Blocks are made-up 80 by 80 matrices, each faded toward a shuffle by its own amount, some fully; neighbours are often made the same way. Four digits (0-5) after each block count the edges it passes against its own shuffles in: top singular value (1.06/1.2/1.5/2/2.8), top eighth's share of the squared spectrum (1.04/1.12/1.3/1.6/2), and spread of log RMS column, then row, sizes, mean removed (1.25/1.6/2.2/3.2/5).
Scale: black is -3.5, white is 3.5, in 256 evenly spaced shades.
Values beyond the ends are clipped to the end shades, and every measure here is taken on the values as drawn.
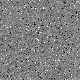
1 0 0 0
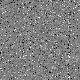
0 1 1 0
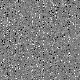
1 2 2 0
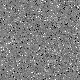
1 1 0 0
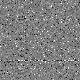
3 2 0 1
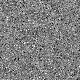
2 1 0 0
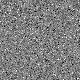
0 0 0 0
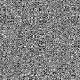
3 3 1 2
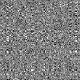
4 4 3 3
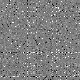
4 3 2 2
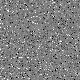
1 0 0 0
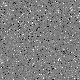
0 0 0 0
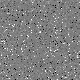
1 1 0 0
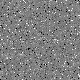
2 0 0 0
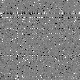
4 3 2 2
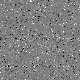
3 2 0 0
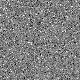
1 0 0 0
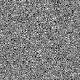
3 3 1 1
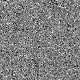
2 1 0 0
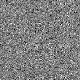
3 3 1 1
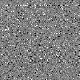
4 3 1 2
